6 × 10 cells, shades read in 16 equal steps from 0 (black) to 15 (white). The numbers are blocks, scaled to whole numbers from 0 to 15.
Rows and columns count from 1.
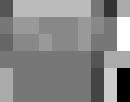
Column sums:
45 49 49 49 48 48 50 35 51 50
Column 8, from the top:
7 8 7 5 4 4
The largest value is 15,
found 2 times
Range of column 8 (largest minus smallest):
4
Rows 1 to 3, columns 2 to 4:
11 11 11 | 9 9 8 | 8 8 9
